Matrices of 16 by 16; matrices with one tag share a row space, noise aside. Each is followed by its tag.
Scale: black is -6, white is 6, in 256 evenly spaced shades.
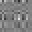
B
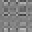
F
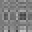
F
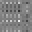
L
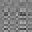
F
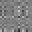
B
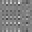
L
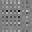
L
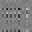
L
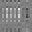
L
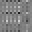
L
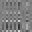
L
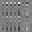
L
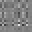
B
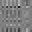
L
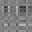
F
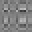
F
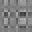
F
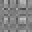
F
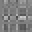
F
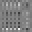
L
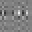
B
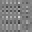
L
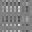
L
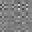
B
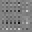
L
